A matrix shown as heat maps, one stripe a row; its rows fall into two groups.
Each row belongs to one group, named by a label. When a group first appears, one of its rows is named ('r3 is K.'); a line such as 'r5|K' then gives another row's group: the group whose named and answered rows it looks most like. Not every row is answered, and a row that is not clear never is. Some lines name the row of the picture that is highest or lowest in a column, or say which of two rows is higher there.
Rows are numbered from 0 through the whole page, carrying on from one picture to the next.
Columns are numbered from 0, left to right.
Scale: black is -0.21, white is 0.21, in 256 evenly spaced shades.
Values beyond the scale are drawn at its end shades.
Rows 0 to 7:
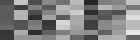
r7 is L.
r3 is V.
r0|V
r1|L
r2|V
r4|L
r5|L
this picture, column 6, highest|6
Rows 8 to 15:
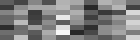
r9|L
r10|V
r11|L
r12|V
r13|L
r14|L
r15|V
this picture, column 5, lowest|14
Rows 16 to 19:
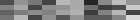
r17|V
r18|L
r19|V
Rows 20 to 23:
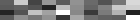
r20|V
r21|L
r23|V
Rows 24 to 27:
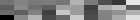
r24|V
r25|L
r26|L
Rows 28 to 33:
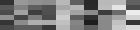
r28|L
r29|L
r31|L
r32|L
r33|L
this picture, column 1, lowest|31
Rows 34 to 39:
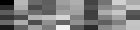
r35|V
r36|L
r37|L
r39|L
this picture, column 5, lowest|39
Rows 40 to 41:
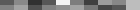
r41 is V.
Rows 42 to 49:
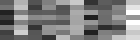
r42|V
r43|V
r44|V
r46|V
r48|V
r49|L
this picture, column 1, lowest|49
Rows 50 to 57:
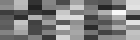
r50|V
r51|V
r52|L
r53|L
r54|V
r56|V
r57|L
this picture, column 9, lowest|53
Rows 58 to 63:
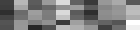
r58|L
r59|V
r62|V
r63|V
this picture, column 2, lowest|63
